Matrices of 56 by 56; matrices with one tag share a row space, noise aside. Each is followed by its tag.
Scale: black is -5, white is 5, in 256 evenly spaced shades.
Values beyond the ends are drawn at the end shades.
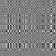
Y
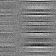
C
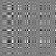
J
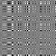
J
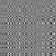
Y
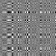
J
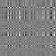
Y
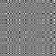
Y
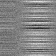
C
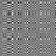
J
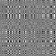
Y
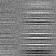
C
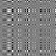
J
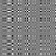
J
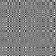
Y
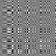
J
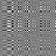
J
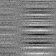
C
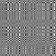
Y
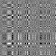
J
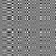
J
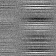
C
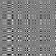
J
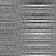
C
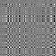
Y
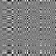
J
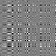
J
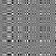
J
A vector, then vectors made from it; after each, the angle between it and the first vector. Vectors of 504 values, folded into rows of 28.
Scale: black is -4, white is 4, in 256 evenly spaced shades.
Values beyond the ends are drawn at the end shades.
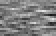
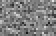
partly aligned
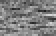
nearly opposite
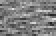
nearly parallel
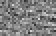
partly opposed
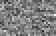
partly opposed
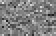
partly aligned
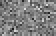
orthogonal
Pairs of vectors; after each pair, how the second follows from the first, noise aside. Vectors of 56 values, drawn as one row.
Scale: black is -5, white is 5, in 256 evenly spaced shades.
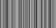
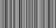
reversed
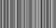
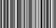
scaled up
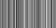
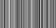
reversed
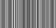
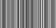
reversed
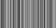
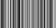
scaled up
